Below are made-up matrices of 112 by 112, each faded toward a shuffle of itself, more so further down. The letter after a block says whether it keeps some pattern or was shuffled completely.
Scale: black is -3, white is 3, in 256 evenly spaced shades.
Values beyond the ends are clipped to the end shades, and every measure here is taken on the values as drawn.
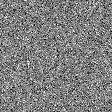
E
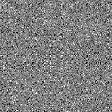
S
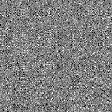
S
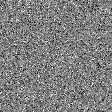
E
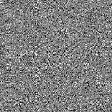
S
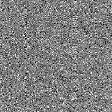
S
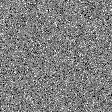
E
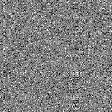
S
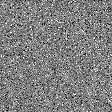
E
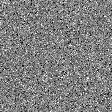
E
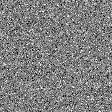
E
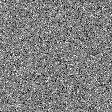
E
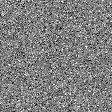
E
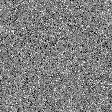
E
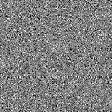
S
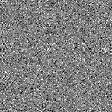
S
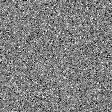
E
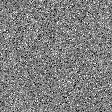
E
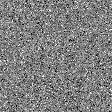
E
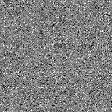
S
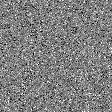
E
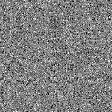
S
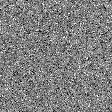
E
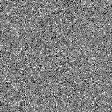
S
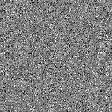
S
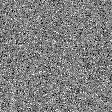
E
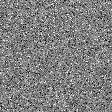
E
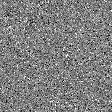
E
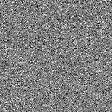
S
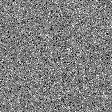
E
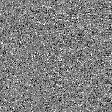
S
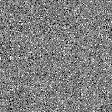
S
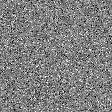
E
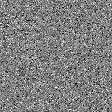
S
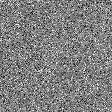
E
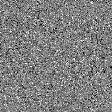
S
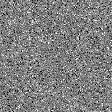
S
